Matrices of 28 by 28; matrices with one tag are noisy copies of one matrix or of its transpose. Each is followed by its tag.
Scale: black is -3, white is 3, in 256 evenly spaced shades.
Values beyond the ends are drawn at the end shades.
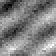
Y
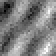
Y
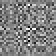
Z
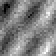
Y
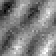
Y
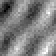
Y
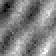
Y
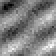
Y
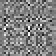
Z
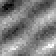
Y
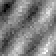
Y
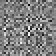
Z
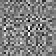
Z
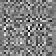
Z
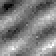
Y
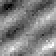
Y
